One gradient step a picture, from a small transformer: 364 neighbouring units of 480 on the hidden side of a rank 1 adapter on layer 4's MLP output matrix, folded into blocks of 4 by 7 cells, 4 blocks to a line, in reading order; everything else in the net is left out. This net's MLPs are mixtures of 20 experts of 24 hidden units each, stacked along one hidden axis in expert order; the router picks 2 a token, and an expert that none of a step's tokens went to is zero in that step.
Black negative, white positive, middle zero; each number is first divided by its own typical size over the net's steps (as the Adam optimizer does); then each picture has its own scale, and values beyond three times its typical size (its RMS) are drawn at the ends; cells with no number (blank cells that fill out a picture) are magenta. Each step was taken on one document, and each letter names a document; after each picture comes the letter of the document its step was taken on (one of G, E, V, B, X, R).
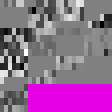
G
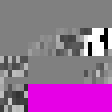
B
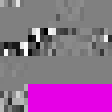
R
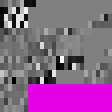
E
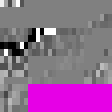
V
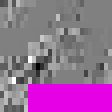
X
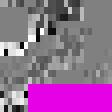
G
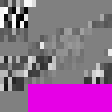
E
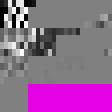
E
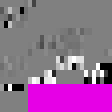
E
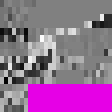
X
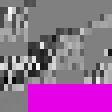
E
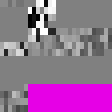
R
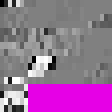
X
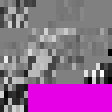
X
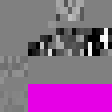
R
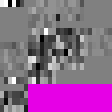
X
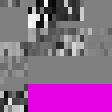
G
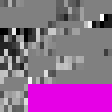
V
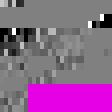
V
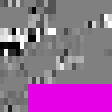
V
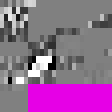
E
